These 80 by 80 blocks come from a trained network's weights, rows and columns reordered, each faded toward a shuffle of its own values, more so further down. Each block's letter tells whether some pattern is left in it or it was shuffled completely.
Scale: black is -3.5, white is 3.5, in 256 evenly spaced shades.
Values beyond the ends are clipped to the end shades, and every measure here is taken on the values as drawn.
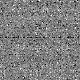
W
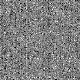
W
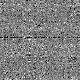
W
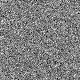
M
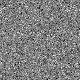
M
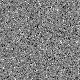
M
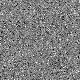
M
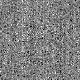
W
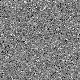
M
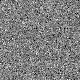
M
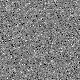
M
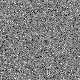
M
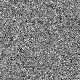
M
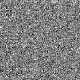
W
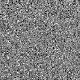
W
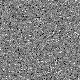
M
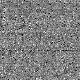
W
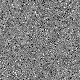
M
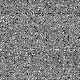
W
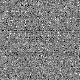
W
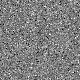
M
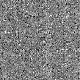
W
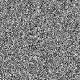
W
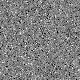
M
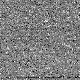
W
